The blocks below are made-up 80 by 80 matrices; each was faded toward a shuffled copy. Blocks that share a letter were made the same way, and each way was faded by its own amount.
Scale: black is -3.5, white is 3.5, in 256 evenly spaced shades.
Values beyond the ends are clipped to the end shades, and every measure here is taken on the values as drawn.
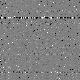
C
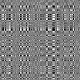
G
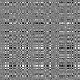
G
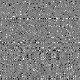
C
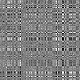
G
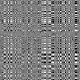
G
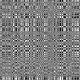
G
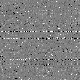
C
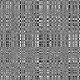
G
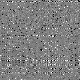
C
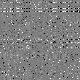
C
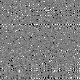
C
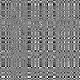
G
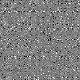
C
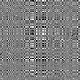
G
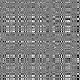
G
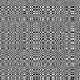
G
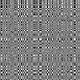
G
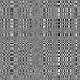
G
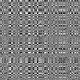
G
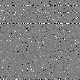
C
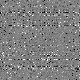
C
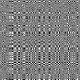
G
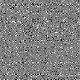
C
